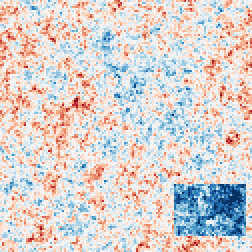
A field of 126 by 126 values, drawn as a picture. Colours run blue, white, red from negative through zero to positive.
Neither half mirrors the other. There are no regular stripes. The ninth with the lowest average is the bottom right. The field is mottled with small blotches. In the bottom right lies a patch that is lower than the rest.
